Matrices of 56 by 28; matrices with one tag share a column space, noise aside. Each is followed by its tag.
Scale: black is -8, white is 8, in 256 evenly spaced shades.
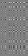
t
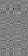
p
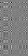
t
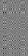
p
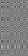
t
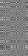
t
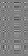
t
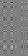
t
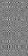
t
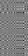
p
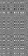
p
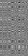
t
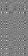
p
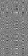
p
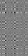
p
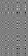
p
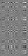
t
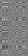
t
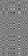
p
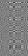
t
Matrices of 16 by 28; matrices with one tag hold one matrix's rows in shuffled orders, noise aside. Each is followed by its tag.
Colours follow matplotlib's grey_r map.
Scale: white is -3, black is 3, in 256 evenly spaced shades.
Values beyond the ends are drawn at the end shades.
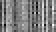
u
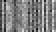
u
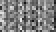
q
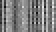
u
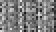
q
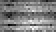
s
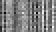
u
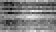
s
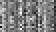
q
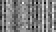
u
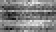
s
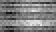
s
